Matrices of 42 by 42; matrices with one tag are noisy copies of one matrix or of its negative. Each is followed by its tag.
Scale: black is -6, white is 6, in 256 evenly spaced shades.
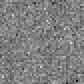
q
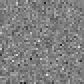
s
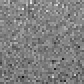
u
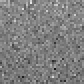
u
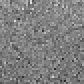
u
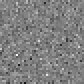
s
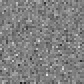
s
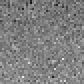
u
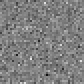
s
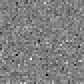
s
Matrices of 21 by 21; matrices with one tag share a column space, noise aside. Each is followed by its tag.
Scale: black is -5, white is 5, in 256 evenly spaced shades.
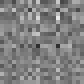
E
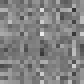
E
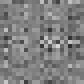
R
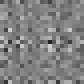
R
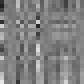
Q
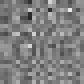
E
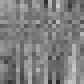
Q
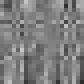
Q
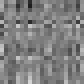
Q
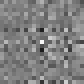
R
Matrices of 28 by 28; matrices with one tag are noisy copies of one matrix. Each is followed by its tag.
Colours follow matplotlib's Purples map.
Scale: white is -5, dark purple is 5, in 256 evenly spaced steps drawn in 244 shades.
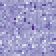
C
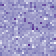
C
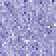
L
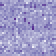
C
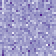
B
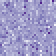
L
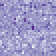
C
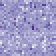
C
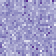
L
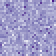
L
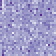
B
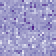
C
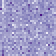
B
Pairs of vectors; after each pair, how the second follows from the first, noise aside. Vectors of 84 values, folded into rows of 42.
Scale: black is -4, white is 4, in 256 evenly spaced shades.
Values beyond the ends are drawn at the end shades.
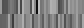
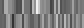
sign-scrambled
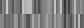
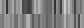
negated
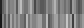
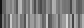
copied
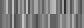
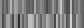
reversed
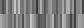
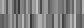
negated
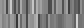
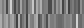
copied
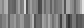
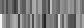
reversed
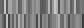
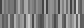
reversed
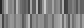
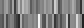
reversed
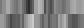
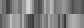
negated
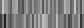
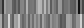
reversed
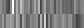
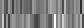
wrapped around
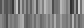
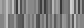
negated
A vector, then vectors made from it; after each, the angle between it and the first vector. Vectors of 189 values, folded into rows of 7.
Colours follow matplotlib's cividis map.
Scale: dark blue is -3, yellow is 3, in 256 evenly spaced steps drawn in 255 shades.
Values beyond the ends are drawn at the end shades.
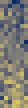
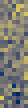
partly opposed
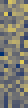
partly opposed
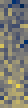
nearly parallel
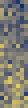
nearly parallel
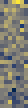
partly opposed
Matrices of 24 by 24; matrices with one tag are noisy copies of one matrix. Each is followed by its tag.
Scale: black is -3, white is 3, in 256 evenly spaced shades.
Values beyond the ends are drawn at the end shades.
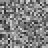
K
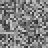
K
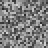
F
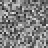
F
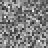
F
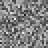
F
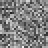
K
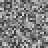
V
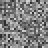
K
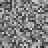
V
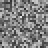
V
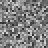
F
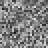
F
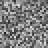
F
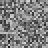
K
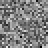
K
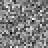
F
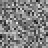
K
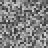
F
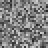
V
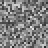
F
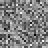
K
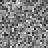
F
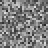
F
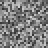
F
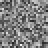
V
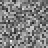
F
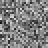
K
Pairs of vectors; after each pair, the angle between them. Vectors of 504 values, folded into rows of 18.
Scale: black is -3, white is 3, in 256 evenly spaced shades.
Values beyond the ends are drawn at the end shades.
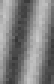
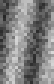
nearly opposite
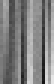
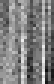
nearly opposite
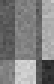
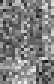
partly aligned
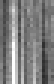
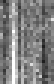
nearly parallel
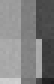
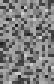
orthogonal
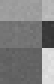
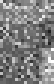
partly aligned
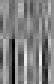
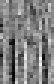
nearly parallel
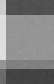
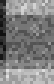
nearly opposite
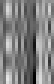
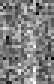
partly opposed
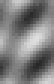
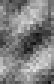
nearly opposite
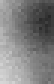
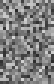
orthogonal
